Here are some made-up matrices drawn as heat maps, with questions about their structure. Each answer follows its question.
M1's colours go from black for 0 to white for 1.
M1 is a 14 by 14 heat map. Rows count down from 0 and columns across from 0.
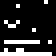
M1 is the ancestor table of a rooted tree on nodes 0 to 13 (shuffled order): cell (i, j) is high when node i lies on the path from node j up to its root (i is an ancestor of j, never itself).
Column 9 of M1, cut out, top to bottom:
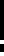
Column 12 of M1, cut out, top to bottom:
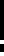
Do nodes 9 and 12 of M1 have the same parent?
yes
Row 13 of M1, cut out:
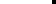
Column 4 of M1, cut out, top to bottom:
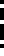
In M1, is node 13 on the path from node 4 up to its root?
yes
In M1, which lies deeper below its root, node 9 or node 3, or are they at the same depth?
node 3
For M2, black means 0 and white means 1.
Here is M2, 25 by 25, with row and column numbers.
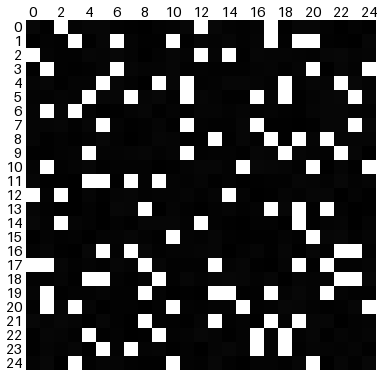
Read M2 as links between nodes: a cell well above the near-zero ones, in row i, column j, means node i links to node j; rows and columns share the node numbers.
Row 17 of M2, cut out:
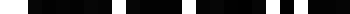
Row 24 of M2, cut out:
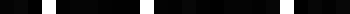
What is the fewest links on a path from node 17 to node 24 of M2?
3
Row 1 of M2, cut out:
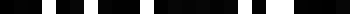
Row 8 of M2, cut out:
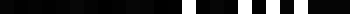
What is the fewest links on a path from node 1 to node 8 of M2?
2
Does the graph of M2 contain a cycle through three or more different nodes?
yes
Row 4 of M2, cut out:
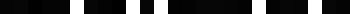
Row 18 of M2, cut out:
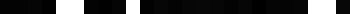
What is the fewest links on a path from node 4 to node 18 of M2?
1
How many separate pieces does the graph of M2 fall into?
2
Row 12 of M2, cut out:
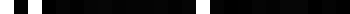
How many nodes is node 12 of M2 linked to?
3
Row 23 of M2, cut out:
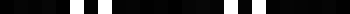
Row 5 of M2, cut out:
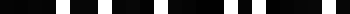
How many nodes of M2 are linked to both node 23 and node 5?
3
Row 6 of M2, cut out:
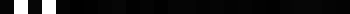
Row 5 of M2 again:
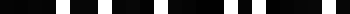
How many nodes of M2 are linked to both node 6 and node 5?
0
